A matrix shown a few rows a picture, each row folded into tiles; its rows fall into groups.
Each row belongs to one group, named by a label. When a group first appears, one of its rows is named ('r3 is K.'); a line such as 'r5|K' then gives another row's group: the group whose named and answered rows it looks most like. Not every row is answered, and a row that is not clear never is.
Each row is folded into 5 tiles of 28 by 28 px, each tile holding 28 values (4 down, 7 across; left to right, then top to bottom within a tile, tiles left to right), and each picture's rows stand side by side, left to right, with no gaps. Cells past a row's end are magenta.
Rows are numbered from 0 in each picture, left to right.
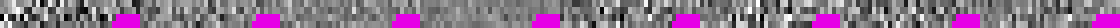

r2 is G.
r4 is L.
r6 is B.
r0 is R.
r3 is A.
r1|A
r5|L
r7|L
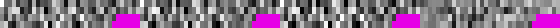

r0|B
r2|B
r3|L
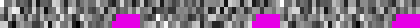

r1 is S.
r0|B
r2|B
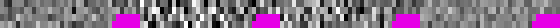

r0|S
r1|B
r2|R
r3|G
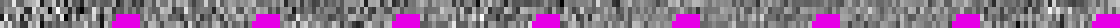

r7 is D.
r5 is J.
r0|R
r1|A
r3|J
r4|A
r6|G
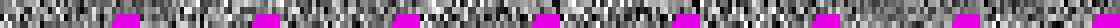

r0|R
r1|L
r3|R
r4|R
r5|B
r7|S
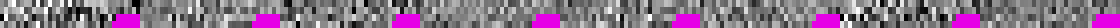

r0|R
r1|L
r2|S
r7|S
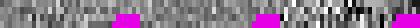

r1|G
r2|R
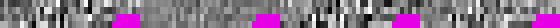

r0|L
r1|J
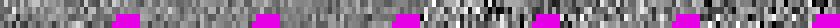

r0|G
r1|G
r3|R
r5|S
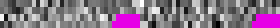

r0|D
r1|B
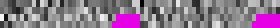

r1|A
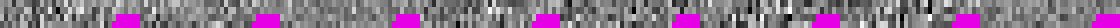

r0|D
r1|G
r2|G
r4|S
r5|J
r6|L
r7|A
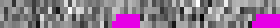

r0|D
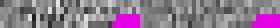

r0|L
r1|L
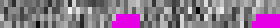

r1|D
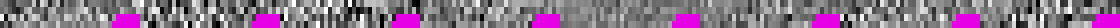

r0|D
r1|B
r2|R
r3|L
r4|J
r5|J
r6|D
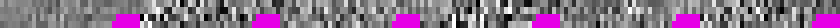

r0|J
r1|R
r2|A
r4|D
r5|R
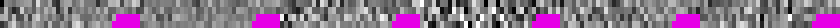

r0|A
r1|A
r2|D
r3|B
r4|A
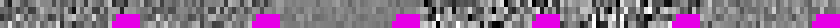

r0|S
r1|S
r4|J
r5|G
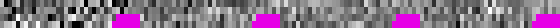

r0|S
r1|D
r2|G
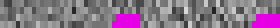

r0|S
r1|A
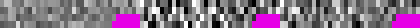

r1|B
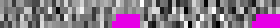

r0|D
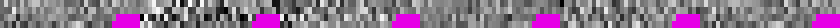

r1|R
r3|J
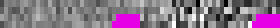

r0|A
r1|J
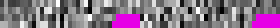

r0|L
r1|R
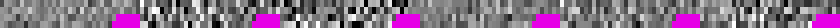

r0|G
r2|S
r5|J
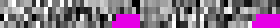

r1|J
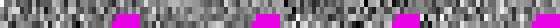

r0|B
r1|G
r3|D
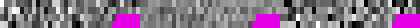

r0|B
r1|L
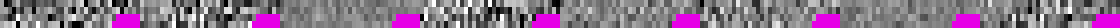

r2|A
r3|R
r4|G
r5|A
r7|J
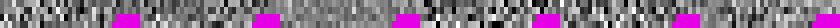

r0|R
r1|S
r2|G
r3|S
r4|B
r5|L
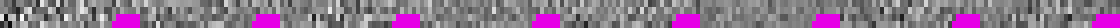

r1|G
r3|G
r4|G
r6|L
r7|J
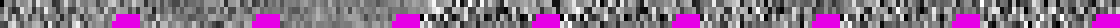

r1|S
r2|A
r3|R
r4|R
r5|R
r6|R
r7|B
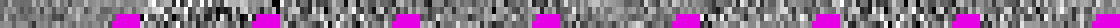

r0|L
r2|B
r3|S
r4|G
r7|D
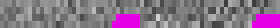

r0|A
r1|S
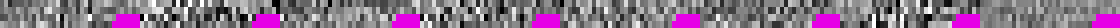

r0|L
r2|D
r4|A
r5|S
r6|J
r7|L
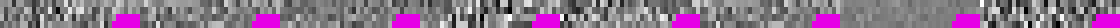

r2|S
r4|D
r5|G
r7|B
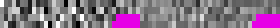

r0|B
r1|J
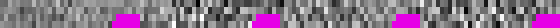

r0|L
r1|J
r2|A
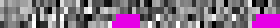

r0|J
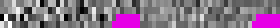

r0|R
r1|J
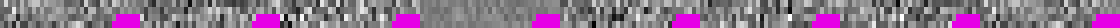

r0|G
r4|L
